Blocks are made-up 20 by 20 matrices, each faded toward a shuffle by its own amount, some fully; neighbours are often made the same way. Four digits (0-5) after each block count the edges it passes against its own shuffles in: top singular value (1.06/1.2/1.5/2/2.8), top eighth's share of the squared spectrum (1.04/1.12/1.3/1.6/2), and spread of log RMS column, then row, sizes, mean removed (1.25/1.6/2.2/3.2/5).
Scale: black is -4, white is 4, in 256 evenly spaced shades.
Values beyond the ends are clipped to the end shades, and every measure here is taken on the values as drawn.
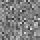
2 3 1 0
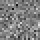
2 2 0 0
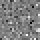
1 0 0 0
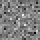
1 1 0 0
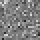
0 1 0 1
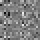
3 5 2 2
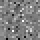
1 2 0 0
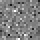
0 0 0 0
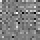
3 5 2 2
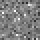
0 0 0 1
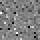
0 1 0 0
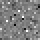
0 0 0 0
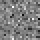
1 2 0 0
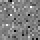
0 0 0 0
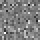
2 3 1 1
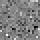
0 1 0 0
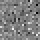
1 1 0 1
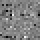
2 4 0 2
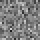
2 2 0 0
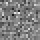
0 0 0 0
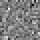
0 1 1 0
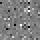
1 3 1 1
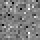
1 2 0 0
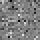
2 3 1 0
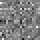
3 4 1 2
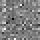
3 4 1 1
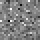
2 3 0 0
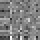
3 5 2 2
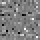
2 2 0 1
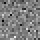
0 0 0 0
